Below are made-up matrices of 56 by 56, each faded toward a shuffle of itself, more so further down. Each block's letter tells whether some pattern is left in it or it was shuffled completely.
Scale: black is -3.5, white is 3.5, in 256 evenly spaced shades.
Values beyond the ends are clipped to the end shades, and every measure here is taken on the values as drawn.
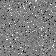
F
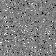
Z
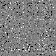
Z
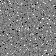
F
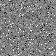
F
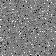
F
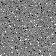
F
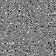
Z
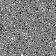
F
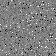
F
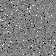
F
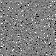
Z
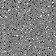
Z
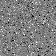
F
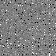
Z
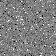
F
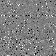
Z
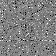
Z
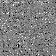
Z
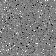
F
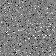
F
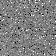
F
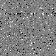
Z
